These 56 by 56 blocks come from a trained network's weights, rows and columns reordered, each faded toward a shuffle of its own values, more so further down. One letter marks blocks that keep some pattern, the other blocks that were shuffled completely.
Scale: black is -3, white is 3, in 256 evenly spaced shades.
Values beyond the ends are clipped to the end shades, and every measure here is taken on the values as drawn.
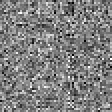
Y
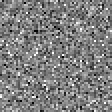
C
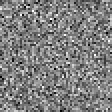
C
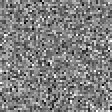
C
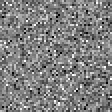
C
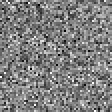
C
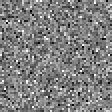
C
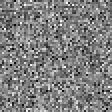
C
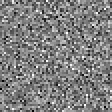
C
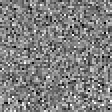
C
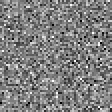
Y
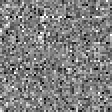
Y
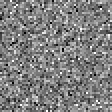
C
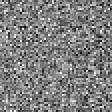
Y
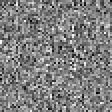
Y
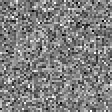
C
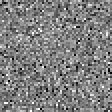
C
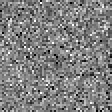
C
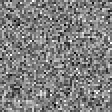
Y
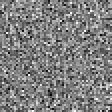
C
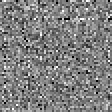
Y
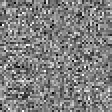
Y
